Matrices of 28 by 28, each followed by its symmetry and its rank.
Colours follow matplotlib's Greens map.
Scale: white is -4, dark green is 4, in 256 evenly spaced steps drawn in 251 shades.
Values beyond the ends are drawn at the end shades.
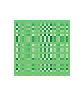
neither, rank one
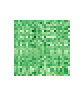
neither, rank five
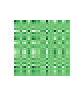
neither, rank one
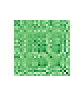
symmetric, rank three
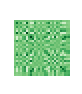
symmetric, rank three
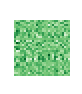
neither, rank five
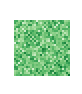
symmetric, full rank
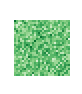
symmetric, full rank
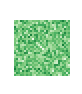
symmetric, full rank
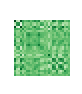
symmetric, rank three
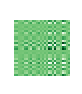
neither, rank one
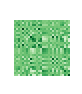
symmetric, rank three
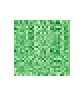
neither, rank five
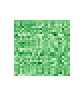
neither, rank five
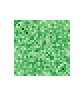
symmetric, full rank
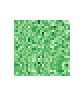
neither, rank five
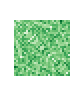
symmetric, full rank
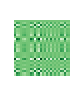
neither, rank one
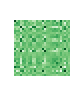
symmetric, rank three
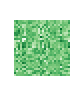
neither, rank five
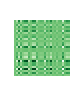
neither, rank one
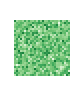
symmetric, full rank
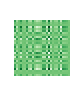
neither, rank one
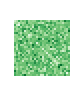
symmetric, full rank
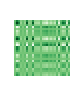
neither, rank one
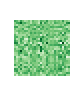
neither, rank five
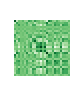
symmetric, rank three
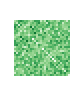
symmetric, full rank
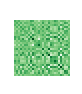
symmetric, rank three
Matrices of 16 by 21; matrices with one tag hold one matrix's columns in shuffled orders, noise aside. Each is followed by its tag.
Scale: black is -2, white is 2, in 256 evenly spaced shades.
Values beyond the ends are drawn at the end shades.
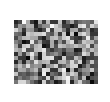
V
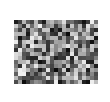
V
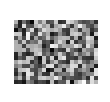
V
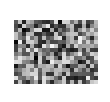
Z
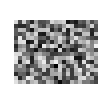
Z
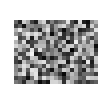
V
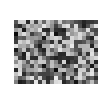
V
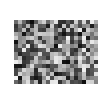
Z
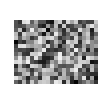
Z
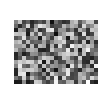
V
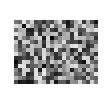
V
